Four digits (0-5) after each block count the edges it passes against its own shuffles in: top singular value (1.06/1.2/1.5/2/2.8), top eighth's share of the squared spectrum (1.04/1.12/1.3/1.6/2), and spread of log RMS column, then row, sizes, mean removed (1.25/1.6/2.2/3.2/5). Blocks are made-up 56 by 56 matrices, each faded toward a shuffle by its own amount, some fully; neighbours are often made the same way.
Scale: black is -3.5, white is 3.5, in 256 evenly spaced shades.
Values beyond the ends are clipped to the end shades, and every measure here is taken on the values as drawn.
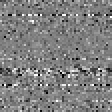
3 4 0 3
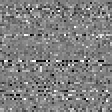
3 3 0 3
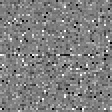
2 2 0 1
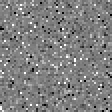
0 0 0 0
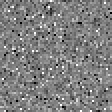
0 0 0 0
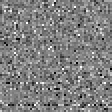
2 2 0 2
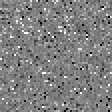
1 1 0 0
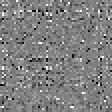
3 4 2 2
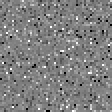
2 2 0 1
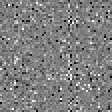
4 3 2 1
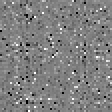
3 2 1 1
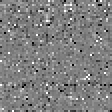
2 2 1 2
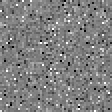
1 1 0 0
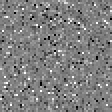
0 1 0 0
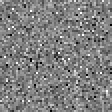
1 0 0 0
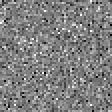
0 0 0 0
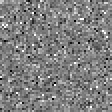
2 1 0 0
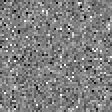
1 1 0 0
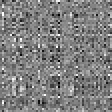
4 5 3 2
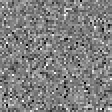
2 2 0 0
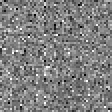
3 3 1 0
